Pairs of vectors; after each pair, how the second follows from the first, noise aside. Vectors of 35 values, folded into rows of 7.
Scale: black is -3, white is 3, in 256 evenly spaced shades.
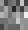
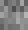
shrunk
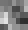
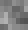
shrunk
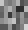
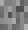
shrunk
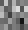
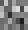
copied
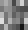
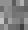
shrunk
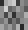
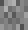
shrunk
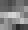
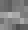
shrunk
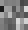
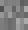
shrunk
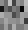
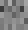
shrunk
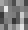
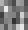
copied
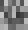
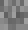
shrunk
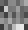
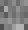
shrunk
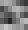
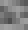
shrunk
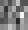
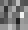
copied
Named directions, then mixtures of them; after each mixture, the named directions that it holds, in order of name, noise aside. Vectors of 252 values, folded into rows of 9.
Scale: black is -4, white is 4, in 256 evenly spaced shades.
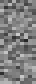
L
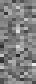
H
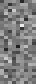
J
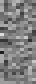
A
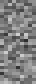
L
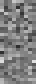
A, H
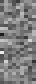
A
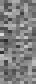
A, J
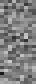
L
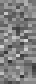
H, L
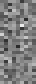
A, J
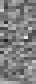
A, L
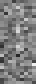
H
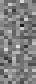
J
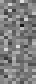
J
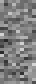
A, H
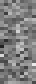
A, H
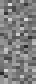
J, L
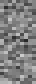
L
